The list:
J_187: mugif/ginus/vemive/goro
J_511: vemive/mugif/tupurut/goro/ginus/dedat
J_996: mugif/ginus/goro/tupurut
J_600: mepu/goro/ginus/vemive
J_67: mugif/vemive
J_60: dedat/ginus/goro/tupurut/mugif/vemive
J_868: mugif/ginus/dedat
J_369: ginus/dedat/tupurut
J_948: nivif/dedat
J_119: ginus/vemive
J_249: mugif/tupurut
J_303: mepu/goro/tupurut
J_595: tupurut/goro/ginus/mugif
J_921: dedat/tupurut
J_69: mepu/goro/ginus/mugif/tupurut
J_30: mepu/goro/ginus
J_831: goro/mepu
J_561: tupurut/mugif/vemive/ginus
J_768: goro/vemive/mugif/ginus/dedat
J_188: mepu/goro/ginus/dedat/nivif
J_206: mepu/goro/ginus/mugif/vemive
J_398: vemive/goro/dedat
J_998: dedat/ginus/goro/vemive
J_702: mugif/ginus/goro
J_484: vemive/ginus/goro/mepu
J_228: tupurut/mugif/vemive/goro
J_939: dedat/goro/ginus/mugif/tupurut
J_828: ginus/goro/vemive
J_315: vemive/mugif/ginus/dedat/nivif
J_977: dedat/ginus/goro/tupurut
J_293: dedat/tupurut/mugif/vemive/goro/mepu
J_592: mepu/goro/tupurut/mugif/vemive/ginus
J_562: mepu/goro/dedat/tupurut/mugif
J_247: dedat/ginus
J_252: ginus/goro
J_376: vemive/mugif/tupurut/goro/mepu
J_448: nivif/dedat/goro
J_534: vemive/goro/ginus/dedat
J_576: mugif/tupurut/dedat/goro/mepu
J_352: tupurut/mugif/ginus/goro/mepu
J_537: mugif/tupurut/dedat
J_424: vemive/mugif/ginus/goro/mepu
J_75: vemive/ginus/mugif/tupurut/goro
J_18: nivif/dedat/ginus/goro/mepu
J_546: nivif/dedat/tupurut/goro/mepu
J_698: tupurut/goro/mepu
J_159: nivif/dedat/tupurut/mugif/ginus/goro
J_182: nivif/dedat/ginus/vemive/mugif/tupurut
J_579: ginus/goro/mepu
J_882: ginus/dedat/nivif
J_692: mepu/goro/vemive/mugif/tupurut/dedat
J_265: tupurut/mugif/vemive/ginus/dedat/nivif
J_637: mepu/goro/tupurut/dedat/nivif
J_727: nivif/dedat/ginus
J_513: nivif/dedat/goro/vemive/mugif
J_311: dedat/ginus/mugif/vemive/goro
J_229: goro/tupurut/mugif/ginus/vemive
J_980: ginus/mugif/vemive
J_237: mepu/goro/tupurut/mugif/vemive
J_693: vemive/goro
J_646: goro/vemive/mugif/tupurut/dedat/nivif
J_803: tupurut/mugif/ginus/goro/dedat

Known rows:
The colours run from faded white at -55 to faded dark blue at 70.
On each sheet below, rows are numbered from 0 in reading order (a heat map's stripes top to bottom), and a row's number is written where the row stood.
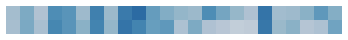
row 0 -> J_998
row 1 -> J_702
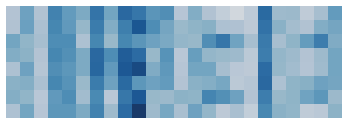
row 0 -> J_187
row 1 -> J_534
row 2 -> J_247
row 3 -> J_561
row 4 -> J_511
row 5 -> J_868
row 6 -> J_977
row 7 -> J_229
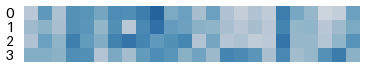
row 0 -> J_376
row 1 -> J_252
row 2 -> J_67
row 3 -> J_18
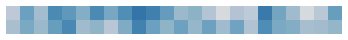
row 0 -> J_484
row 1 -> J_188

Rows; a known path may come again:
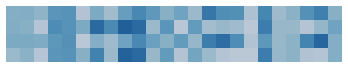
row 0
J_18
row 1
J_561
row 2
J_448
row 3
J_996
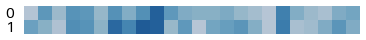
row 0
J_398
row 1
J_265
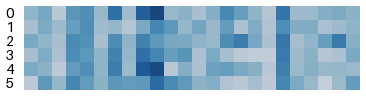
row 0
J_60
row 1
J_188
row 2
J_247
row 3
J_702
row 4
J_803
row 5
J_693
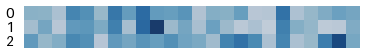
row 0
J_868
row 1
J_229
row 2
J_727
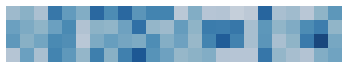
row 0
J_980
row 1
J_546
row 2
J_948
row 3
J_534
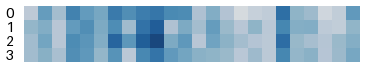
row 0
J_424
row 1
J_352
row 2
J_511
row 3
J_252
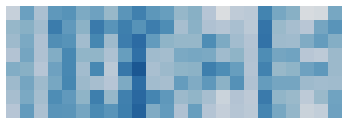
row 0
J_206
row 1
J_119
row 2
J_998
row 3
J_562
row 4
J_977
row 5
J_637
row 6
J_828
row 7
J_376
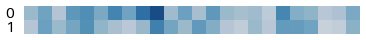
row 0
J_228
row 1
J_831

